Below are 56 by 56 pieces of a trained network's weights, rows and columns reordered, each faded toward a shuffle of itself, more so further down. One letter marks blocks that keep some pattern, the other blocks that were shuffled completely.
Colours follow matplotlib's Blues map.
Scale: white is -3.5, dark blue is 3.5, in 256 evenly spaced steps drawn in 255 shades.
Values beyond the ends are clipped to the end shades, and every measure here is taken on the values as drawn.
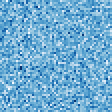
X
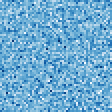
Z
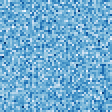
X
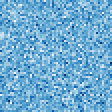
Z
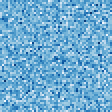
X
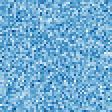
X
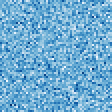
X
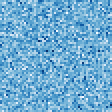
X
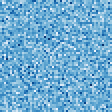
X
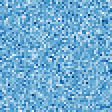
Z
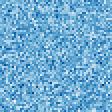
X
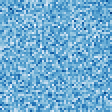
X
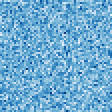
X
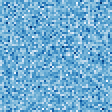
Z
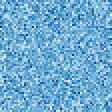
Z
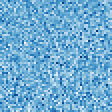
Z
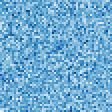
X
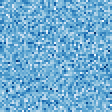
Z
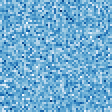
X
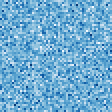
X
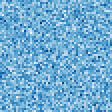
X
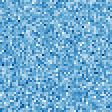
Z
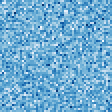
X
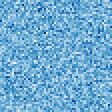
Z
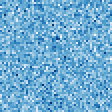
X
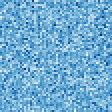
X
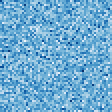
X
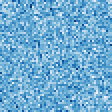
X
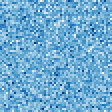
X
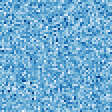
X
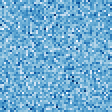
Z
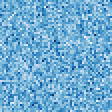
X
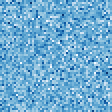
X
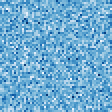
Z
